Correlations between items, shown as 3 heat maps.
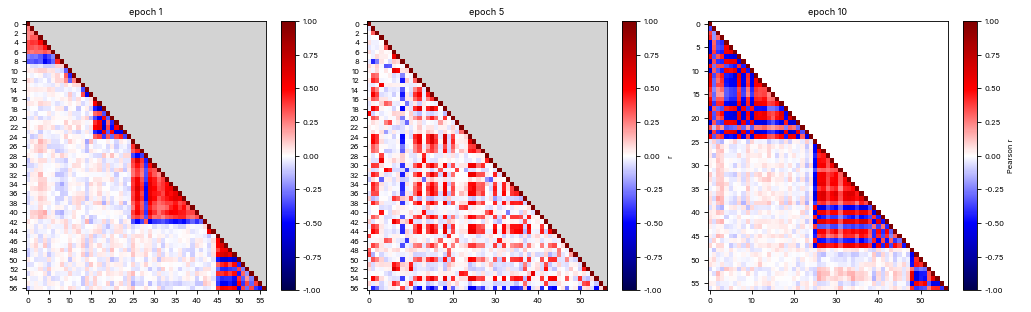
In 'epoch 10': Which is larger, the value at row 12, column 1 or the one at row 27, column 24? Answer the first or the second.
the second
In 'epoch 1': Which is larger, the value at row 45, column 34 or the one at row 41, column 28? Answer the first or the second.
the first
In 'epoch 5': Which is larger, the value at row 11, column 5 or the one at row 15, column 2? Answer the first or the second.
the second
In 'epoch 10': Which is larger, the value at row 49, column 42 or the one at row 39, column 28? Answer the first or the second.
the first
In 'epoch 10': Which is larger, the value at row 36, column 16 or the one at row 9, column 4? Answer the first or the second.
the first
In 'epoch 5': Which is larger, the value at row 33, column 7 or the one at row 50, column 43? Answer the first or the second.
the second
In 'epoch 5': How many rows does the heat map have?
57
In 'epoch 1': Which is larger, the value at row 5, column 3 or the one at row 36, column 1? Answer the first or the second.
the first
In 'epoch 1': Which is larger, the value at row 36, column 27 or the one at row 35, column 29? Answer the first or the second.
the second
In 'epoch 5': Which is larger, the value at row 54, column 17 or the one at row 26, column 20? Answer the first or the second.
the second
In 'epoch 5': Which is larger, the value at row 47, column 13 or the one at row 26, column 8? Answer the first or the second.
the first
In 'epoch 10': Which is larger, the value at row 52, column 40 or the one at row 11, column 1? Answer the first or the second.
the first
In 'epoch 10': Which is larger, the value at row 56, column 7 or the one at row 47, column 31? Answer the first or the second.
the second
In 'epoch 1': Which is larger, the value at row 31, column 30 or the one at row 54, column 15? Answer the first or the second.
the first
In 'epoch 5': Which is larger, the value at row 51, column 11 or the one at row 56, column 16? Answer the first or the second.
the first
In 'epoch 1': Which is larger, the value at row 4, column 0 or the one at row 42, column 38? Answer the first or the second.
the first
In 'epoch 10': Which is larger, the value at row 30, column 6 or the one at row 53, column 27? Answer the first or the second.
the second
